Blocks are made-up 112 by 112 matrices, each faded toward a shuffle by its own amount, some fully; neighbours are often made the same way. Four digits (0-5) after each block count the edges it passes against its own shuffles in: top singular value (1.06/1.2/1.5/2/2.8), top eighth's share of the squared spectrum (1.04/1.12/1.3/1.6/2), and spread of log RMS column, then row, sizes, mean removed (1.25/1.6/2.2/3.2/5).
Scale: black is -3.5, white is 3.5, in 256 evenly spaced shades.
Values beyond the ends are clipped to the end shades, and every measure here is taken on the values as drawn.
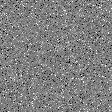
0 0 0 0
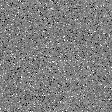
0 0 0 0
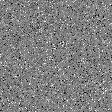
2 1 0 0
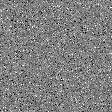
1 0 0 0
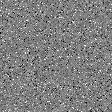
1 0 0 0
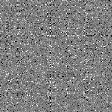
4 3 2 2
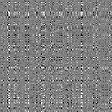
5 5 4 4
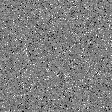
1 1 0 0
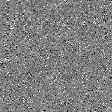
4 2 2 1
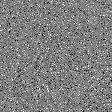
1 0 0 0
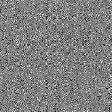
4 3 2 2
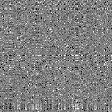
5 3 2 2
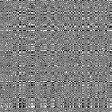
5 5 4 4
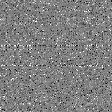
4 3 1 2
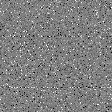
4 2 0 1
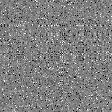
4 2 1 1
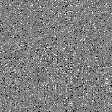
4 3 1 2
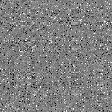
4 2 1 2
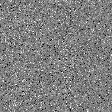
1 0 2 0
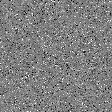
2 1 0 0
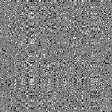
5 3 2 2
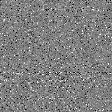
3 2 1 2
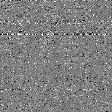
4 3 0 3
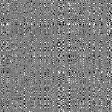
5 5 4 3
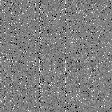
4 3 2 1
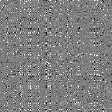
5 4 3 3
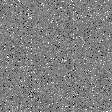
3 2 1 0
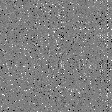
4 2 1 1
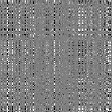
5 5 4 3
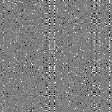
5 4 3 2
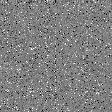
3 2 1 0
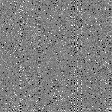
4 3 2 2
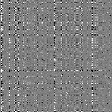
5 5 4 3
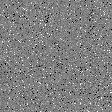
2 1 0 0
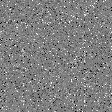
3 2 1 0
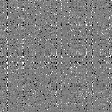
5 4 3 2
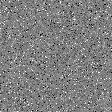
0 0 0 0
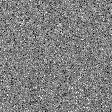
0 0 0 0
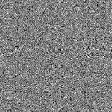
4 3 1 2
